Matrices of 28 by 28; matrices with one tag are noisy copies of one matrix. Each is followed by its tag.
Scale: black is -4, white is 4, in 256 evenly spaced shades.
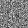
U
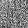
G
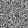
U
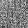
G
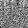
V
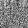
V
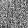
G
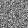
U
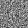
U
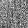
G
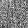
G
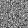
U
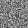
U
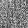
G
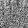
V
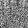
V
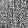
G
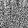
V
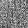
G
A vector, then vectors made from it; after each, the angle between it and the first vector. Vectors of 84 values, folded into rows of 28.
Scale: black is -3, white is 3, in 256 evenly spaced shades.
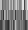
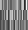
partly aligned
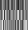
partly opposed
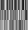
partly opposed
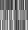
partly opposed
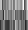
nearly parallel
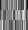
partly opposed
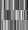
partly opposed
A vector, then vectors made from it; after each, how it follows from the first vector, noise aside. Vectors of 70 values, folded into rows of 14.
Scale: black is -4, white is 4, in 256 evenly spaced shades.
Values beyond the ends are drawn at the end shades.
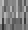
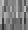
copied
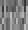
reversed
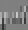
partly zeroed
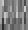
copied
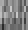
copied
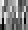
scaled up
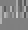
partly zeroed
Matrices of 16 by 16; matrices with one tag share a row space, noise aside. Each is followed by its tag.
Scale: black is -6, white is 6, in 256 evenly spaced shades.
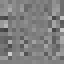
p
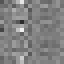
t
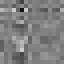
t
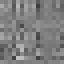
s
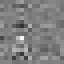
t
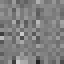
s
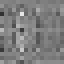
s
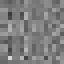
p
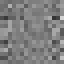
p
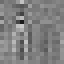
t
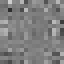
p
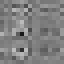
t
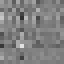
s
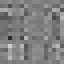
p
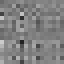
s
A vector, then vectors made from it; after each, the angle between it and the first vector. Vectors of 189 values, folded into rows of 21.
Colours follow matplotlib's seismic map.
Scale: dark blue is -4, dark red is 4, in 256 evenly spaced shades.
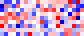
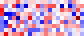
partly opposed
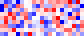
nearly parallel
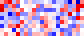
nearly opposite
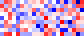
partly opposed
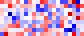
partly opposed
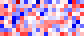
partly opposed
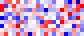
nearly opposite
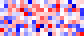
orthogonal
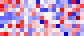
nearly opposite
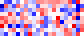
nearly parallel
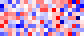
nearly parallel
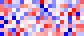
partly opposed
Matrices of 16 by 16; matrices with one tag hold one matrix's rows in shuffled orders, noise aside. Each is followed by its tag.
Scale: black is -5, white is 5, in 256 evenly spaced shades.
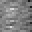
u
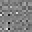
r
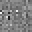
r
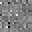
r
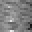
u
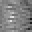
u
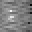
u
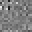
r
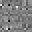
r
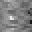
u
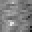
u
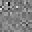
r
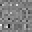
r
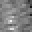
u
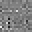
r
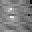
u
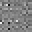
r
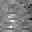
u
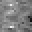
u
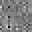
r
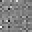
r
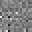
r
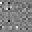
r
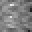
u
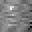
u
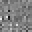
r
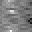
u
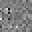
r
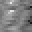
u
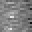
u
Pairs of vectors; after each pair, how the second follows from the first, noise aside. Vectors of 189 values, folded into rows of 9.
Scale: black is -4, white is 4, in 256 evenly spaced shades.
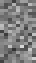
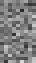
shuffled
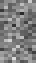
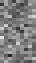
wrapped around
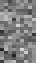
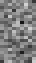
shuffled
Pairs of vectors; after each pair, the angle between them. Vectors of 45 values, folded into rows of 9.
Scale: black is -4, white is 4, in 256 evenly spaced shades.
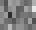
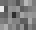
orthogonal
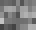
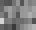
nearly parallel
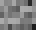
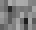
orthogonal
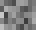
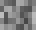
nearly parallel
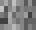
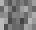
partly opposed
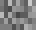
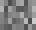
orthogonal
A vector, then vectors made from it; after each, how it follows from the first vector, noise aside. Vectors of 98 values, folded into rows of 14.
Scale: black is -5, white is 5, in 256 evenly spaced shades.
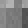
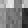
scaled up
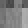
negated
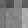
negated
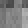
negated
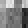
scaled up
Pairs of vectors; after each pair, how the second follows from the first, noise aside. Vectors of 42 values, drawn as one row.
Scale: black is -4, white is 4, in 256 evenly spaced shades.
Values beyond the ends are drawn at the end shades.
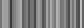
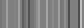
partly zeroed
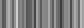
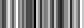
scaled up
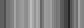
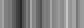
wrapped around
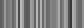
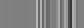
partly zeroed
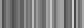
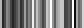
scaled up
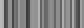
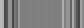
partly zeroed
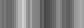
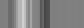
partly zeroed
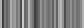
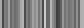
wrapped around
